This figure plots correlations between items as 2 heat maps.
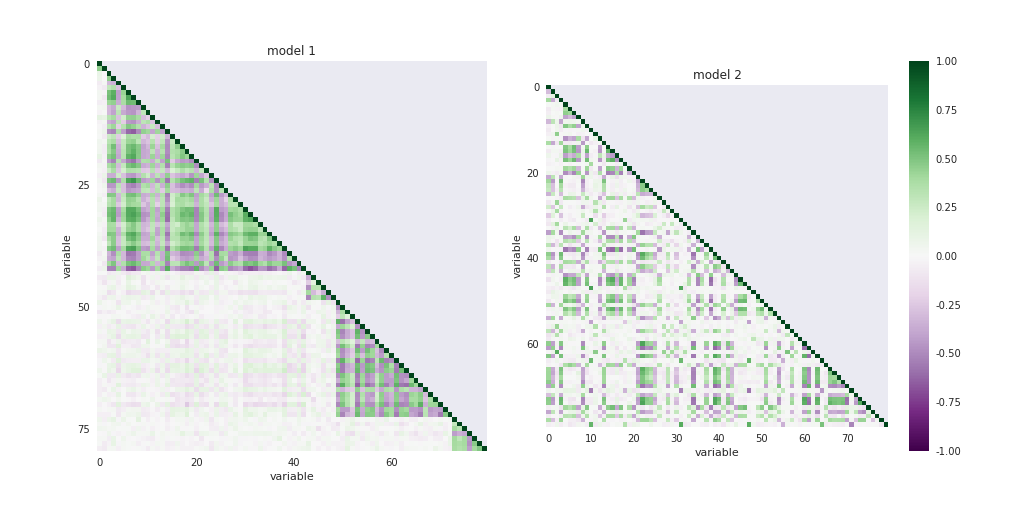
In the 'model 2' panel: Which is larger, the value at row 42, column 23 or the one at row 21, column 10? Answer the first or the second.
the first
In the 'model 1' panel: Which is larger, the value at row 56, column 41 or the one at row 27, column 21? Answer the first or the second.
the second
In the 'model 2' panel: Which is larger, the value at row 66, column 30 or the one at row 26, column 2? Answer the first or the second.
the second
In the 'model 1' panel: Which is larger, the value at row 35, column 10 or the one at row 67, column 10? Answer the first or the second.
the second
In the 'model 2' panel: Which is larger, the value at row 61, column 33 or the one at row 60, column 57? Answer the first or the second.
the second
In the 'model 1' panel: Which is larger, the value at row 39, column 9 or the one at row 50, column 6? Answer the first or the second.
the first
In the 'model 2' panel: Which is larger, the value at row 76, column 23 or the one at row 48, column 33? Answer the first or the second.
the second
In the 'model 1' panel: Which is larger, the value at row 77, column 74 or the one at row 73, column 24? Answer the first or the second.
the first
